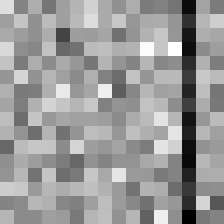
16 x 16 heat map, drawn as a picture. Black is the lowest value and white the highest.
Odd lines: column 14. Histogram: skewed, a long tail of low values. Ninth with the lowest average: bottom right.
